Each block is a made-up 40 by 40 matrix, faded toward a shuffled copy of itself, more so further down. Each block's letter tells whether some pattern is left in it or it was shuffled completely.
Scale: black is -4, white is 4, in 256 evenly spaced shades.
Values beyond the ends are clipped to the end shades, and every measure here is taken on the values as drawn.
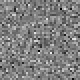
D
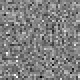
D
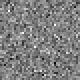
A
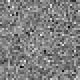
A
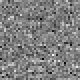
D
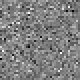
D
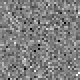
D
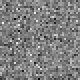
D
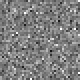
A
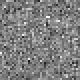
A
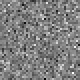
A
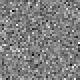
A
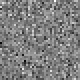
D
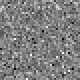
A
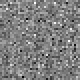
A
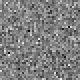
A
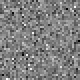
A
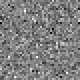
A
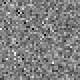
A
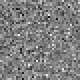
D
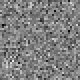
A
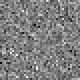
A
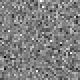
D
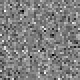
A
